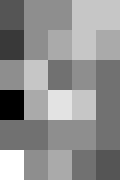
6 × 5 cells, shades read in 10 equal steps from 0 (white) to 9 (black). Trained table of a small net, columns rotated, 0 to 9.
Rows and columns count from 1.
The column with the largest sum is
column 1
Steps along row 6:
up down up up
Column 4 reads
2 2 4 2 4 5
